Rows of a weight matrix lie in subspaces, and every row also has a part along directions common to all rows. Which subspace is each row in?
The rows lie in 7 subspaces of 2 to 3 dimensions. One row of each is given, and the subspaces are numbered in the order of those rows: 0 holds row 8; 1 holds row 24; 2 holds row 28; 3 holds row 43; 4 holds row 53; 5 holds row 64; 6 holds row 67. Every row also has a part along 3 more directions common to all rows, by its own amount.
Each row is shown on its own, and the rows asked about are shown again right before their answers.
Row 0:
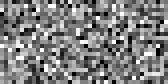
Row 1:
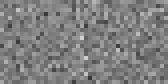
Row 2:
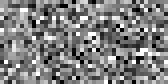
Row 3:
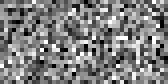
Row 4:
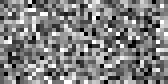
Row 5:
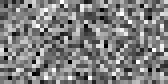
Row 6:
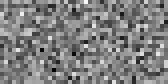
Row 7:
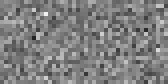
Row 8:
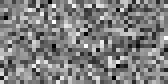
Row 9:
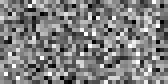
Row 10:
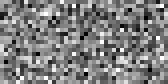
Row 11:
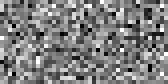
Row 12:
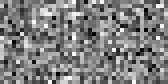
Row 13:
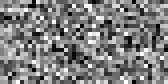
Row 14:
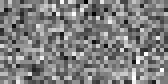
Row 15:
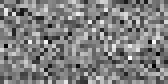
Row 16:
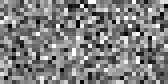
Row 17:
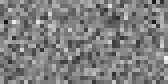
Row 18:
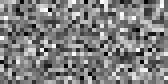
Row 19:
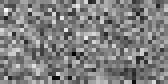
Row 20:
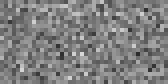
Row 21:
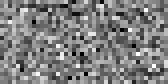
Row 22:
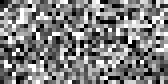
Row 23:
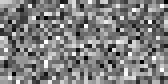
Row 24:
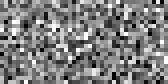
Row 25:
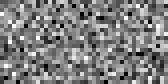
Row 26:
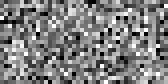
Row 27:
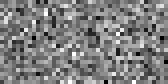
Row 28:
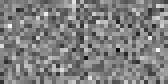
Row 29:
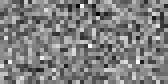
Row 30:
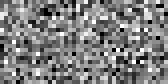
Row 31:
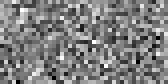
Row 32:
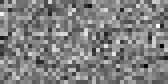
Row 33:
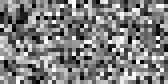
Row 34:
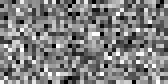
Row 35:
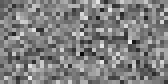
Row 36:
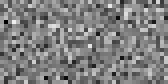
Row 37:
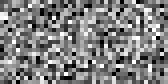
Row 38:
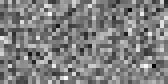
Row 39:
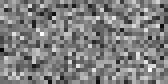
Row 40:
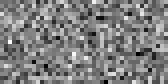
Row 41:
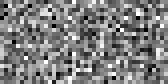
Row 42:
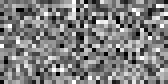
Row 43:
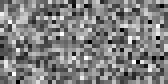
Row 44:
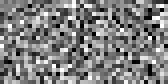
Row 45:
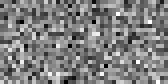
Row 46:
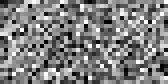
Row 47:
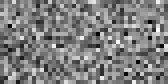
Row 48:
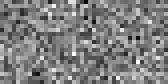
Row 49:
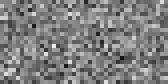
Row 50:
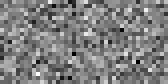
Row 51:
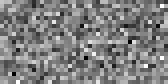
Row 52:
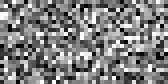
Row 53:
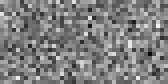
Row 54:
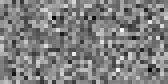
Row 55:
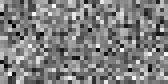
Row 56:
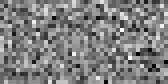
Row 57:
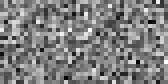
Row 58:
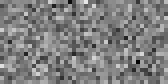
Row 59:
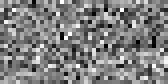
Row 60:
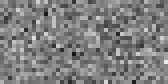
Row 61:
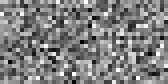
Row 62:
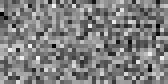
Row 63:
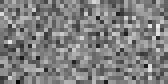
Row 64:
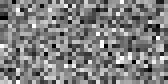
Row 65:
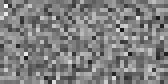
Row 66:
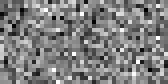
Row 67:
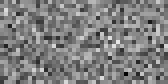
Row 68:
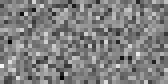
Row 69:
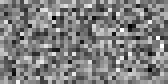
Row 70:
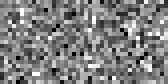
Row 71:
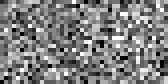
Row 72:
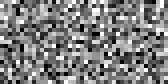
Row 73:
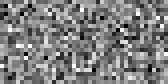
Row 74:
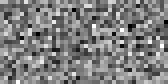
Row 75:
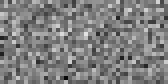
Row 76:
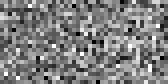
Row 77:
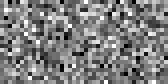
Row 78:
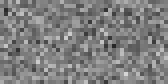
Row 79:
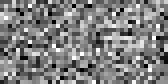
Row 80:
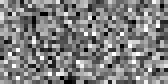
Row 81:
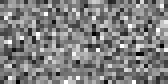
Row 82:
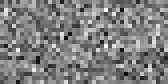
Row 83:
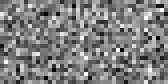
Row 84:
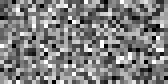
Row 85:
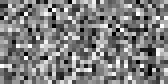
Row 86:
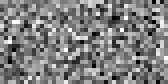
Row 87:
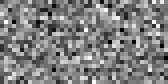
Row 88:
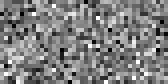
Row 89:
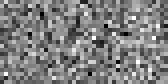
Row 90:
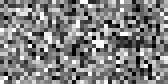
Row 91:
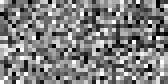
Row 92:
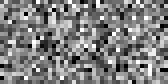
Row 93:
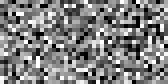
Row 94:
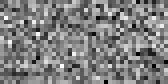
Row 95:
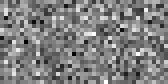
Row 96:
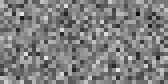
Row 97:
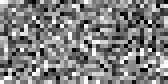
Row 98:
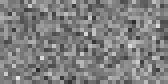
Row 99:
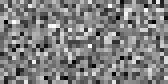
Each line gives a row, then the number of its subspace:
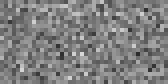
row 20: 2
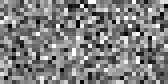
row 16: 2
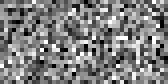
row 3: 1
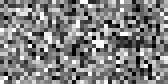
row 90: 0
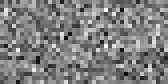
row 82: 6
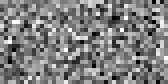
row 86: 1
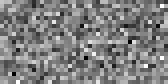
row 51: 3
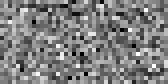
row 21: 2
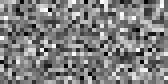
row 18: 5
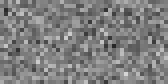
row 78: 6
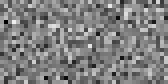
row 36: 1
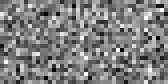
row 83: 2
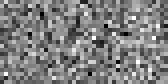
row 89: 0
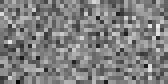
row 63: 0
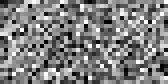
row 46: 3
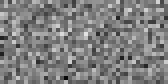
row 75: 1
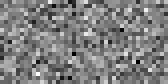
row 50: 0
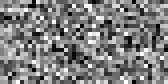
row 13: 3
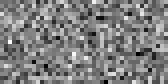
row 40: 3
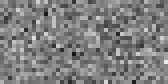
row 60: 1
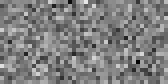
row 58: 0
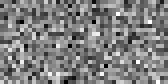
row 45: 5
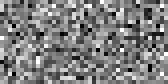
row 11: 5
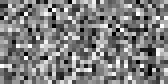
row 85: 0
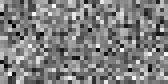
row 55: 5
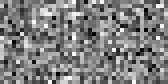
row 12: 5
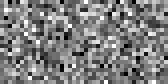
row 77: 6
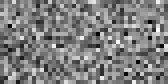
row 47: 6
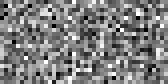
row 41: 0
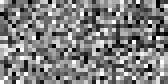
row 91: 3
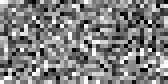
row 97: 3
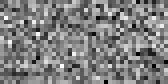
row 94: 6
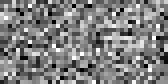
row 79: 1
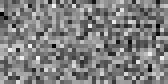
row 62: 4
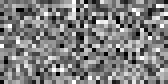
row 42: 2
